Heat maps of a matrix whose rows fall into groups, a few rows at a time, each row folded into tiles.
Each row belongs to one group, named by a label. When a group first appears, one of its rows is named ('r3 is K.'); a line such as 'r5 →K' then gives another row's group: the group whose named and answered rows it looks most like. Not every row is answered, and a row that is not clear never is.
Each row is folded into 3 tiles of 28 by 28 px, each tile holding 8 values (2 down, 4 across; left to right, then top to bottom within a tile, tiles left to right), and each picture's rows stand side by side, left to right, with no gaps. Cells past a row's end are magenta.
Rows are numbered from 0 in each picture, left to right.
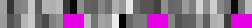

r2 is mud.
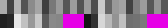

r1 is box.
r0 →box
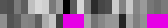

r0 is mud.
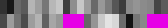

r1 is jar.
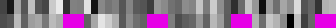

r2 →mud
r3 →mud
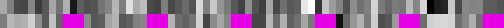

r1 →mud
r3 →box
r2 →mud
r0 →jar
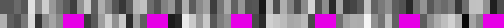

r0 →mud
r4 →jar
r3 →box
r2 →box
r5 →jar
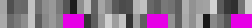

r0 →mud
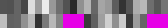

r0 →mud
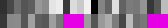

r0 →box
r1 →mud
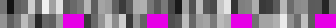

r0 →mud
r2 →box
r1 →jar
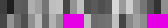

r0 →box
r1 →mud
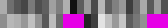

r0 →jar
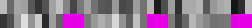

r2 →mud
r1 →jar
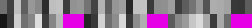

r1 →box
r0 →box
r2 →jar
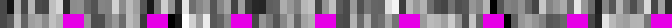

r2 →box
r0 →box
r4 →box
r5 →jar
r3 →box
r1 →mud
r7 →box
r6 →box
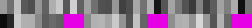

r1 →jar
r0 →box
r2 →jar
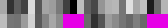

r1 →mud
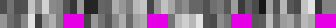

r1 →box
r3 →box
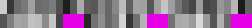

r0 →jar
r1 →box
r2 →jar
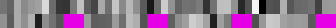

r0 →mud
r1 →mud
